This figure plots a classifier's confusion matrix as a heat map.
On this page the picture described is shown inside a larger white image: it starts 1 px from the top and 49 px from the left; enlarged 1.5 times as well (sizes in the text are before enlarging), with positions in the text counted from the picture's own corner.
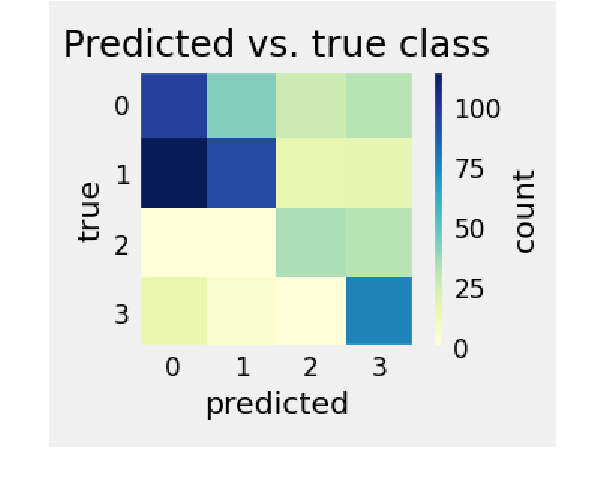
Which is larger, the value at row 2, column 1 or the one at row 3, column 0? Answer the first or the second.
the second
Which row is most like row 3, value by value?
2
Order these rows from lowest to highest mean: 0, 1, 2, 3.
2, 3, 0, 1
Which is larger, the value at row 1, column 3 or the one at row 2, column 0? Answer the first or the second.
the first
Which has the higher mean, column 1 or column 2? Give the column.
1
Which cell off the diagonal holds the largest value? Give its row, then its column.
1, 0
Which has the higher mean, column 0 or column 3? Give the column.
0
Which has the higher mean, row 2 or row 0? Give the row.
0
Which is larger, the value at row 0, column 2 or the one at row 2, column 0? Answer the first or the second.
the first
